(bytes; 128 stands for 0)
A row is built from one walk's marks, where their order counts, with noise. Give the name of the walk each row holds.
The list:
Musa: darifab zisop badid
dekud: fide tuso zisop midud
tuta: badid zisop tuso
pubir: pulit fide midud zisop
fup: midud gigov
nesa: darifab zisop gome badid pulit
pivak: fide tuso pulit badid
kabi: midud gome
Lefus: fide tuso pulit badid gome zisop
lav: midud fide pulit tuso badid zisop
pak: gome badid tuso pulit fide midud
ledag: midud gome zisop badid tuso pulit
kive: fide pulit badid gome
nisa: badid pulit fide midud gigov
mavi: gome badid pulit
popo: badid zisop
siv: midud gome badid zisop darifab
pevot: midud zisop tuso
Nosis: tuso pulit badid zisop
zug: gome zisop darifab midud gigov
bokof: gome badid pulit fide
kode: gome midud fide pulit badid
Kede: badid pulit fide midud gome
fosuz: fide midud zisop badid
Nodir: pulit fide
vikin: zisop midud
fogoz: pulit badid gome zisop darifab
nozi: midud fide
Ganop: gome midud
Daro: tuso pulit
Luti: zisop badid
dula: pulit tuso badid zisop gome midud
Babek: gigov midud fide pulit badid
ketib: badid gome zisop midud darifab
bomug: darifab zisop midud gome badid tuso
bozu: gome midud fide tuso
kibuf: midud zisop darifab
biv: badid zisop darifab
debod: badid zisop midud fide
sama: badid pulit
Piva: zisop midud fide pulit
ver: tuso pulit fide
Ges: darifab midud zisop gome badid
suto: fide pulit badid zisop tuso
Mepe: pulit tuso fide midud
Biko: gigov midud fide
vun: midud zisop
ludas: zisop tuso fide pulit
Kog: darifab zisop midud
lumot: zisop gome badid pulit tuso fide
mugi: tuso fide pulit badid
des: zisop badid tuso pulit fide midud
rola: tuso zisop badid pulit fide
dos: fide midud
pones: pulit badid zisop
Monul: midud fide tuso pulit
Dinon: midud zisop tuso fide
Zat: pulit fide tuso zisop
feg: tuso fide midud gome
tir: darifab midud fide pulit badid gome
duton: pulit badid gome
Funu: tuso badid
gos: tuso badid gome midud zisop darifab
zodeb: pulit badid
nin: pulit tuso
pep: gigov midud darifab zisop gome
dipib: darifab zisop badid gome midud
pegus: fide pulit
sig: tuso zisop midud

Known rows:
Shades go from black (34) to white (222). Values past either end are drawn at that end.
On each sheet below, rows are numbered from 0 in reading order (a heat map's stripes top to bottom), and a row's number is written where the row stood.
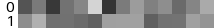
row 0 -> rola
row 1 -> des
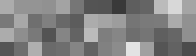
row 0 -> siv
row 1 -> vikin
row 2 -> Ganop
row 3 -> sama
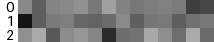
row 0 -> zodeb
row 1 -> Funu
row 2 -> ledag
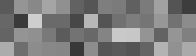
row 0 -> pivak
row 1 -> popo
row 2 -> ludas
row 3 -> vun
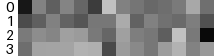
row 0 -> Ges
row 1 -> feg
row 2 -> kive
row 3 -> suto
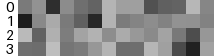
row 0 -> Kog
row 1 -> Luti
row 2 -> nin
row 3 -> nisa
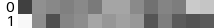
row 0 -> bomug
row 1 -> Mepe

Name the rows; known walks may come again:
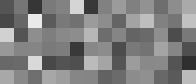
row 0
rola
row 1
tuta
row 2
pubir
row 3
kabi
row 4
Kede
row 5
fup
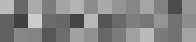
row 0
nin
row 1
popo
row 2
debod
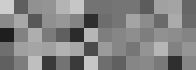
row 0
fogoz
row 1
ledag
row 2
Luti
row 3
suto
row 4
kode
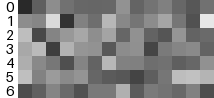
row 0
mugi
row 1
bozu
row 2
pones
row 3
dekud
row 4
Ganop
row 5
kibuf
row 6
feg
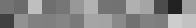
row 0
nisa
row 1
bomug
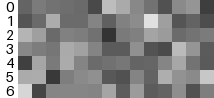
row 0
tir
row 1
sama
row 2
Monul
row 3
Lefus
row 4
fosuz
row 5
Dinon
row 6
Zat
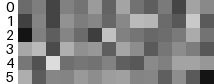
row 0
sig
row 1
nesa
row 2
Ges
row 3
dos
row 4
biv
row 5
duton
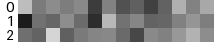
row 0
lav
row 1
Musa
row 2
ketib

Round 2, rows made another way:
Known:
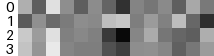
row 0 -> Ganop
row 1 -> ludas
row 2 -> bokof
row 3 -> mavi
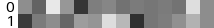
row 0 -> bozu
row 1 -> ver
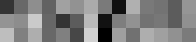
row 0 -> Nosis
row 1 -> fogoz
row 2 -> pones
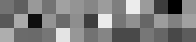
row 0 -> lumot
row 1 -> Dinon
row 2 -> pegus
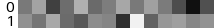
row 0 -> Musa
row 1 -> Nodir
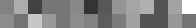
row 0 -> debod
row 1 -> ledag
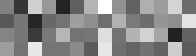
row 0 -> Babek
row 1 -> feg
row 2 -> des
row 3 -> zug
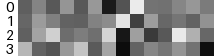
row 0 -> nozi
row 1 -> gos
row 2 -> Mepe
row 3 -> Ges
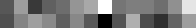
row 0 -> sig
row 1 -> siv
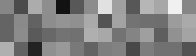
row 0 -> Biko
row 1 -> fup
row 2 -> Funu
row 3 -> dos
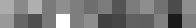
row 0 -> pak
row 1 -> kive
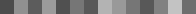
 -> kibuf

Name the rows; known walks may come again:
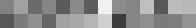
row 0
popo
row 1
Daro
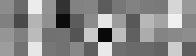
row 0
bozu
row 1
Biko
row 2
zodeb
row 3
zug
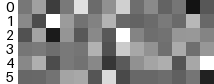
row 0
dipib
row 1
kode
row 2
pevot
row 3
mugi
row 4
debod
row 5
tir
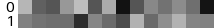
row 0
Ges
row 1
Zat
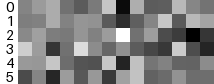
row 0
nin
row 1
sama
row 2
nesa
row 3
dekud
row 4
duton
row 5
Monul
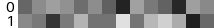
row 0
kabi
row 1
des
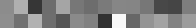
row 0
Kog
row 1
Nodir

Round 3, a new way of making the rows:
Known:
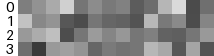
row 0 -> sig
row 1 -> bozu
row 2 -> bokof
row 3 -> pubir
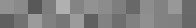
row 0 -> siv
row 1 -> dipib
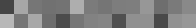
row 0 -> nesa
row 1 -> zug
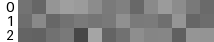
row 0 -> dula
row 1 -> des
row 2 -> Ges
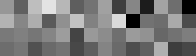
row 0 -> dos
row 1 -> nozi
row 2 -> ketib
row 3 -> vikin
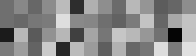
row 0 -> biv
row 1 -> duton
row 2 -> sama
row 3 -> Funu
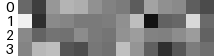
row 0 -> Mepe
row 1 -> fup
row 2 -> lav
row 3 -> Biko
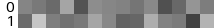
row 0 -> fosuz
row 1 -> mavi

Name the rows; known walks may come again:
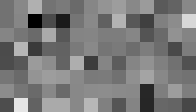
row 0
debod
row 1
Luti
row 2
fosuz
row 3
Piva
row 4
Kog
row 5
dula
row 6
pivak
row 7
pegus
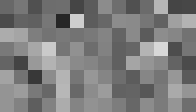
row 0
vikin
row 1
Musa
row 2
suto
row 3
sig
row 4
Mepe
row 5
kibuf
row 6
kive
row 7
siv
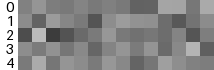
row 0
feg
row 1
nisa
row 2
ludas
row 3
Lefus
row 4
gos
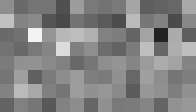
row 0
kode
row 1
bozu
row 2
Nodir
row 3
duton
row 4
Nosis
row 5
ledag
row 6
rola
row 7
tir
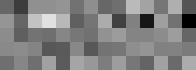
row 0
Zat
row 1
dos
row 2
lav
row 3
bomug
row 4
mugi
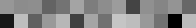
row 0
Dinon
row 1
sama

